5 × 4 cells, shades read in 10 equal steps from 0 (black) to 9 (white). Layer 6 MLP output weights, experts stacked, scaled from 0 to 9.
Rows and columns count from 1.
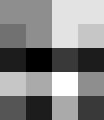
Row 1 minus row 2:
1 0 0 1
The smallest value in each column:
1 0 2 1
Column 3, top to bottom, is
8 8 2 9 6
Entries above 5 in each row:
2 2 0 3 1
